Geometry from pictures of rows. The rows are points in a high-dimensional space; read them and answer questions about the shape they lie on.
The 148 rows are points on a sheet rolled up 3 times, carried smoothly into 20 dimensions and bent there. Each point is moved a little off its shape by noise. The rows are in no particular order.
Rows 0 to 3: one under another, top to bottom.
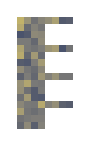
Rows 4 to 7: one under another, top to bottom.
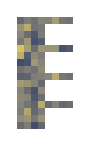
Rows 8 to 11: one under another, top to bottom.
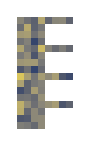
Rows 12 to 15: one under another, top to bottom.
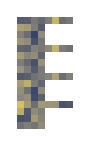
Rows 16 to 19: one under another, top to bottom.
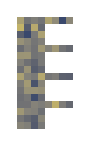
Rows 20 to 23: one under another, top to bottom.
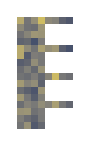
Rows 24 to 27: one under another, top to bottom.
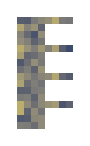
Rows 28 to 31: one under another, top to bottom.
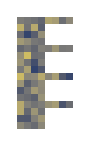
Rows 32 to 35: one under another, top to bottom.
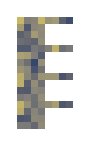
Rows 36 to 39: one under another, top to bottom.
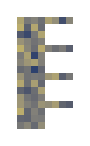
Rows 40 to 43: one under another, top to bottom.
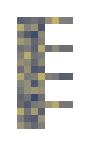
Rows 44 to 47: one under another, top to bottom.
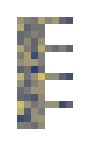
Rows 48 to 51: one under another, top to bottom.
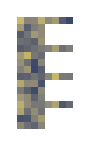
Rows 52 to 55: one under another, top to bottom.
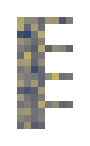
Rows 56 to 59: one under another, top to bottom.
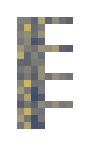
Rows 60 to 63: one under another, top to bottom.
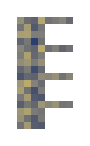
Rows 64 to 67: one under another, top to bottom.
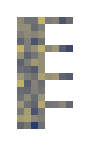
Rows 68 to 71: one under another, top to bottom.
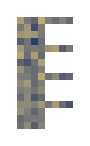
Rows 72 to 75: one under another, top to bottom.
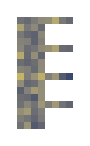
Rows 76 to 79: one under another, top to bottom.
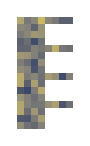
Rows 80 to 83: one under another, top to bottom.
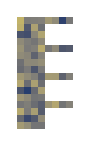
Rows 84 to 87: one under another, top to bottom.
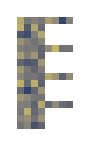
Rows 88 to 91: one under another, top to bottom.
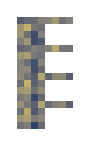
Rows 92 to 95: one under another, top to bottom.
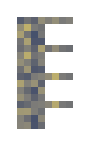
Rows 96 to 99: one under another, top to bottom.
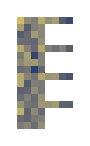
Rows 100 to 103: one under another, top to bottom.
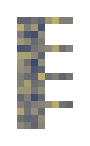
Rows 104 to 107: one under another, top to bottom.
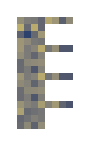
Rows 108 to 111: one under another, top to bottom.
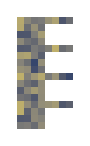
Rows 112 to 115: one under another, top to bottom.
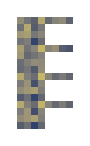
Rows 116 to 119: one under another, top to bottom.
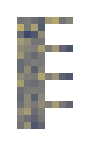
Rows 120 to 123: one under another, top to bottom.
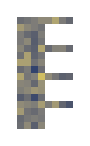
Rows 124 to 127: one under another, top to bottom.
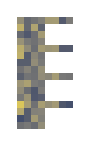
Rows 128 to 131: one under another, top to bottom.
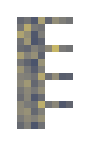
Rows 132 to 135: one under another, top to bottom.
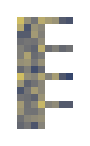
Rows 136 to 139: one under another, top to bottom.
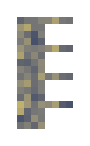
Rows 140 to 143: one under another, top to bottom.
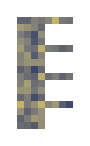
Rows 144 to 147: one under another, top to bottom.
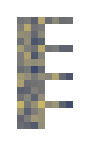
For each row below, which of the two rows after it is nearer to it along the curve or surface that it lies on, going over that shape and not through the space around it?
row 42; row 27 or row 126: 126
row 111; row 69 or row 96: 69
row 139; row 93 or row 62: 93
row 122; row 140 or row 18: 18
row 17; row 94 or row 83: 94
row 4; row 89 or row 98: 89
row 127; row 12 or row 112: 12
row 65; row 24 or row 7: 7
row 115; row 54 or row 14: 14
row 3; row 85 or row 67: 85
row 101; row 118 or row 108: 108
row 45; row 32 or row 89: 32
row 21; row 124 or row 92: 124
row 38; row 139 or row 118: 139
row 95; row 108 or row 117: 108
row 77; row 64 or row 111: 111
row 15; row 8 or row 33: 33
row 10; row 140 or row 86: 86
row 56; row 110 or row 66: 110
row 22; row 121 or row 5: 5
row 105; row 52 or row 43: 43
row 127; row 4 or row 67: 4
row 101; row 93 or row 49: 49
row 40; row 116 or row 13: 116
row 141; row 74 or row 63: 74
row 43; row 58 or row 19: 19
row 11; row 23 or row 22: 22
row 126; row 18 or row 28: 18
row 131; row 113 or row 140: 113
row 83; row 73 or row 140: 140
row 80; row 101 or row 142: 101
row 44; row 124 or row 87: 124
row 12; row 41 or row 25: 41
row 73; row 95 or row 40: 95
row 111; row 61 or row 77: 77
